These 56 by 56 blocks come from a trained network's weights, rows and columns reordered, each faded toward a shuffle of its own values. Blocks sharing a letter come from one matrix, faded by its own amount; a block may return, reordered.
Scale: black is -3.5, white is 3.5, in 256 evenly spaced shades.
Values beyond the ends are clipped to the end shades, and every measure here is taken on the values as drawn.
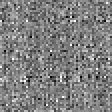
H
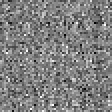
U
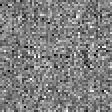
U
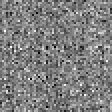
U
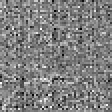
H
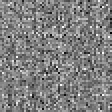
U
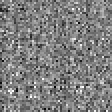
U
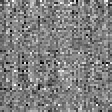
H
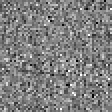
U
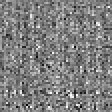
H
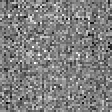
U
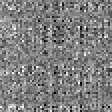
H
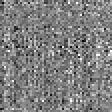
H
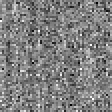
H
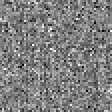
U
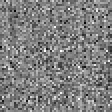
U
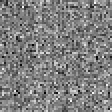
U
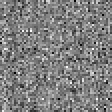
U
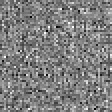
U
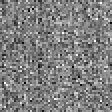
U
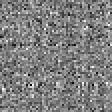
U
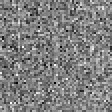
U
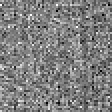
U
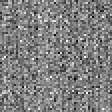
H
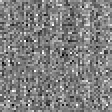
H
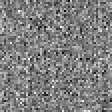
U
